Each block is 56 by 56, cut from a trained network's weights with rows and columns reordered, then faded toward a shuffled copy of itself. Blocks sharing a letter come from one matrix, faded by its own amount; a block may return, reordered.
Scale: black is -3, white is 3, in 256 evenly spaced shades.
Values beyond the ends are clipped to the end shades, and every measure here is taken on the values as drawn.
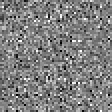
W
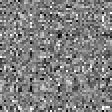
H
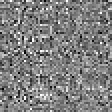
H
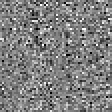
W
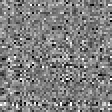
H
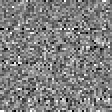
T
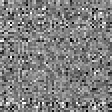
H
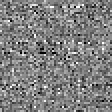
T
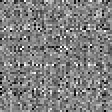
H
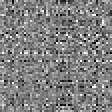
H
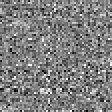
T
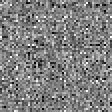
W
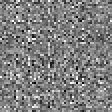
H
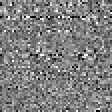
T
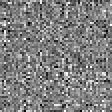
H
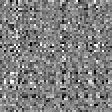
H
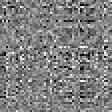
H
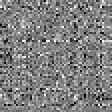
H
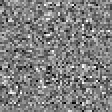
T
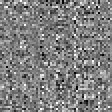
H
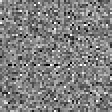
W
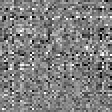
H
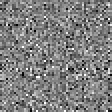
W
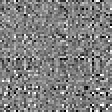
H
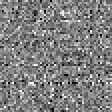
W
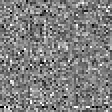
W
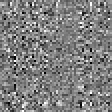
H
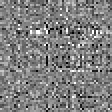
H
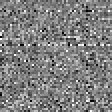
T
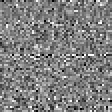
T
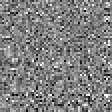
W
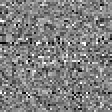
T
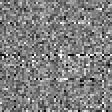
T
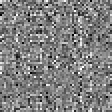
H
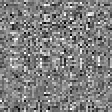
H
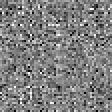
H
